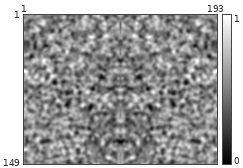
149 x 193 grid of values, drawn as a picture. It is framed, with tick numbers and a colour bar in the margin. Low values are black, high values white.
No seam splits the table. The texture is blotchy. No regular stripes run through it. No single row or column stands out from its neighbours. No overall slope runs across the table. The left and right halves mirror each other.
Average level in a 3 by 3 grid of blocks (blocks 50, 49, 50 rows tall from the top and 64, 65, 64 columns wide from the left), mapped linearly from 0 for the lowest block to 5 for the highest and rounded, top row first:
4 4 4 | 4 2 4 | 5 0 5
